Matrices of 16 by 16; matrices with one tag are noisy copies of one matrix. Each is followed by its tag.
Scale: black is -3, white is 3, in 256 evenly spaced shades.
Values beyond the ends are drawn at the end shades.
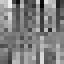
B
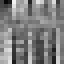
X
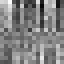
B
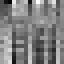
X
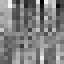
B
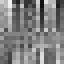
B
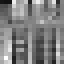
X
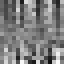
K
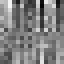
B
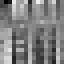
X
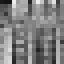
X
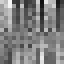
B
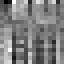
X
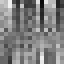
B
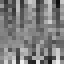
K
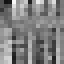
X
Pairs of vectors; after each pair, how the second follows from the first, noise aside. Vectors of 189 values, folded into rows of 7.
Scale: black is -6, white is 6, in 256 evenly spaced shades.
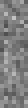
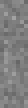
shrunk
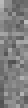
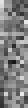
scaled up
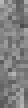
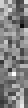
scaled up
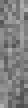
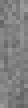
shrunk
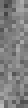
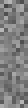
sign-scrambled
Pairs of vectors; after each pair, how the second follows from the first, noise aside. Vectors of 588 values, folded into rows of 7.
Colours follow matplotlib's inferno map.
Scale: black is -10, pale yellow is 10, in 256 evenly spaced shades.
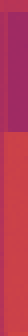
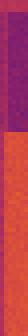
scaled up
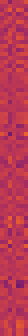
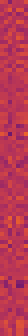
copied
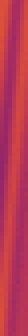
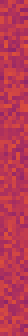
shuffled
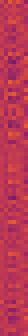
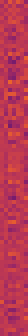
copied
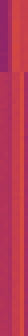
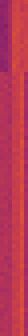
copied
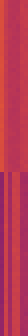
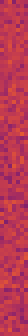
shuffled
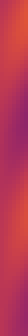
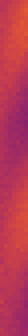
copied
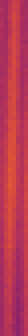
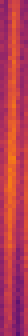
scaled up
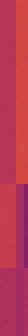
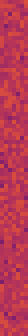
shuffled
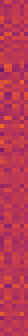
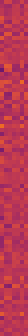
copied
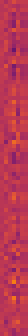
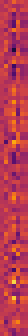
scaled up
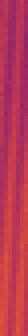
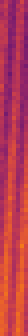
scaled up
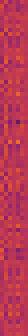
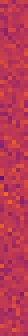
shuffled
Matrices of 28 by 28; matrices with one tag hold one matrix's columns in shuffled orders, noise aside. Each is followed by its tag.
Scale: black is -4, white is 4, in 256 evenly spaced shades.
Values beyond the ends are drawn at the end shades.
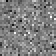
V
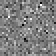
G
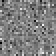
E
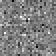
V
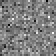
V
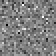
G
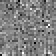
E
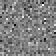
G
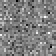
V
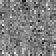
E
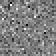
G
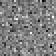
V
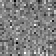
E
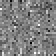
E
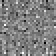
E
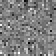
E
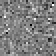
G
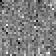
E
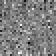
E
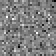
V
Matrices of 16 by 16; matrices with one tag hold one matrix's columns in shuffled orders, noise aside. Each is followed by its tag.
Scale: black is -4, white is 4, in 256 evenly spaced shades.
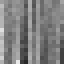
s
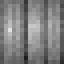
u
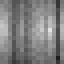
u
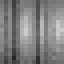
u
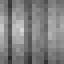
u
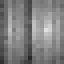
u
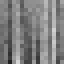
s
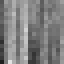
s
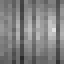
u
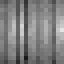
u
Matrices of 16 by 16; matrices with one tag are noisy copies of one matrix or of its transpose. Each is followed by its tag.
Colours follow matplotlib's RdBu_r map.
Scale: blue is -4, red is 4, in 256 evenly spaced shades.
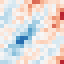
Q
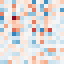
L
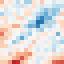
Q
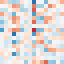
L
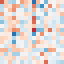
L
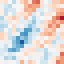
Q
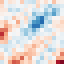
Q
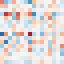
L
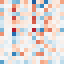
L
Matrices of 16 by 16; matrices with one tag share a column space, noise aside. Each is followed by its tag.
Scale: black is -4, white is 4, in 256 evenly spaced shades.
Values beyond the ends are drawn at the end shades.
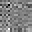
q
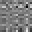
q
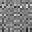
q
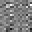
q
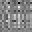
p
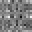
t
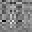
p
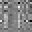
p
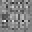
p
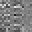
q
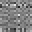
q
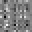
t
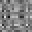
t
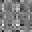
t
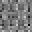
t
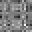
t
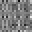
t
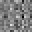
t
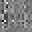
p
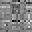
p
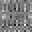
t
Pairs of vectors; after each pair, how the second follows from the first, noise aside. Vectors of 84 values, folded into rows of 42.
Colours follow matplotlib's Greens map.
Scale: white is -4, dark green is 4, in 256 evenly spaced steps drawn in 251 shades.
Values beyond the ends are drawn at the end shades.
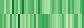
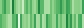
sign-scrambled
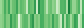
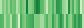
sign-scrambled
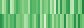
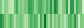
sign-scrambled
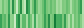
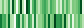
scaled up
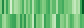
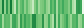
sign-scrambled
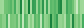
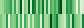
scaled up
